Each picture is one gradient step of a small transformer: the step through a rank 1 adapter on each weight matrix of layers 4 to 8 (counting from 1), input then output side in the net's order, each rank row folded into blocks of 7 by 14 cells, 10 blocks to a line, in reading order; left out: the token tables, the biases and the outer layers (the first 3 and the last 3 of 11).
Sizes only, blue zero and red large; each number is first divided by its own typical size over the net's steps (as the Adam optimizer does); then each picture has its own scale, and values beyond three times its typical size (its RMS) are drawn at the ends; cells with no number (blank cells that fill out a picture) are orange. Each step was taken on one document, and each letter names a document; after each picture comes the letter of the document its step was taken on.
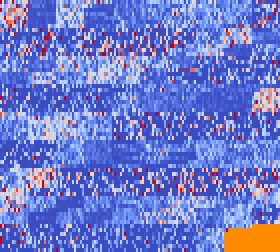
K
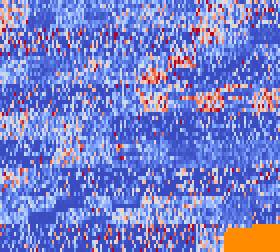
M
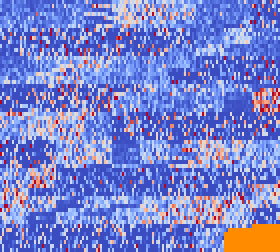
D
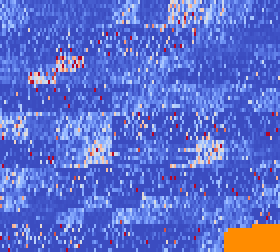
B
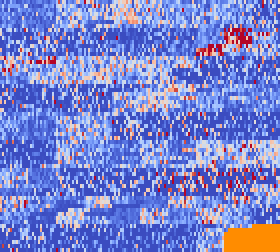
D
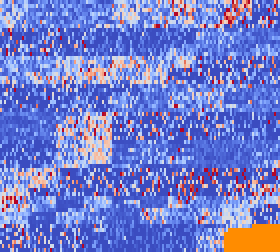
K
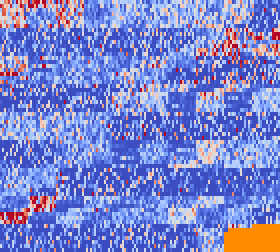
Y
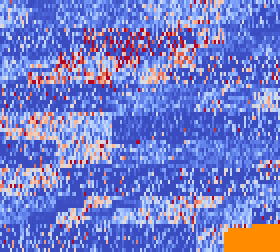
M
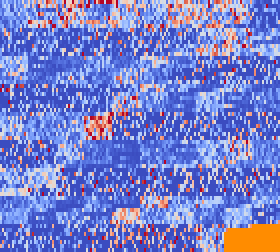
Y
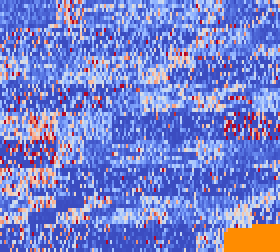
M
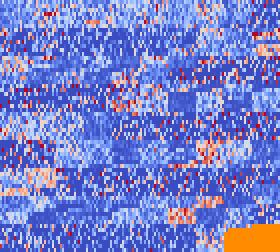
Y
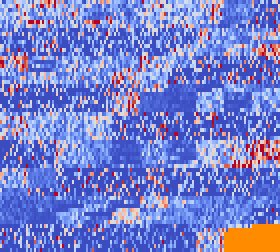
Y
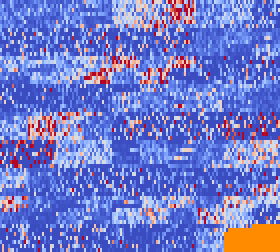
D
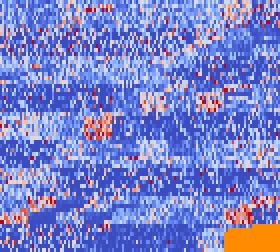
M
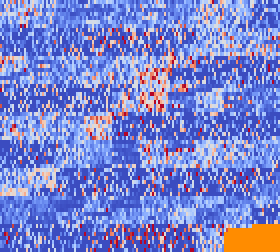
Y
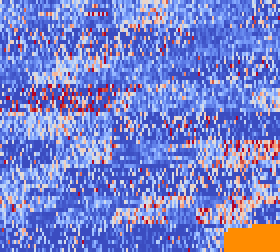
D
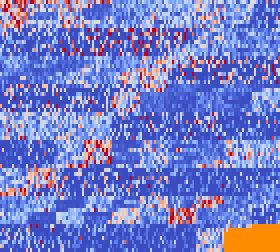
Y
